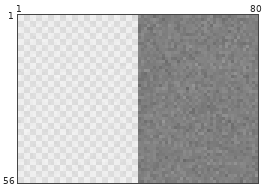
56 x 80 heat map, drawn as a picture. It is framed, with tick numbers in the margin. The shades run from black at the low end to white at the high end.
It is made of 1 by 2 panels. Panel 1,1: very high, checkered, faint in contrast. Panel 1,2: middling, fine-grained, faint in contrast.
